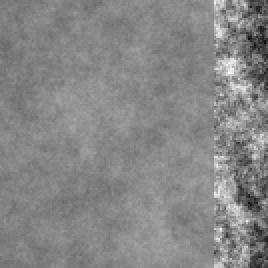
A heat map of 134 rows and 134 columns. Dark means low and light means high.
The distribution is heavy-tailed on both sides. The left part is calmer, up to a seam about 80% of the way across. The texture is blotchy. No regular stripes run through it. On average the colour sits 50% of the way up the scale. There is no overall slope.
